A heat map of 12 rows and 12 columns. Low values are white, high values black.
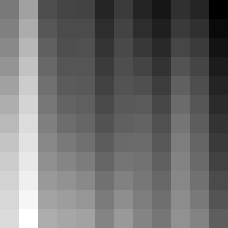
The centre is the calmest part. There is an overall slope up to the top right. The top right is the ninth with the highest average. The grain runs up and down. The ninth with the lowest average is the bottom left. No lone cell stands out from its neighbours.
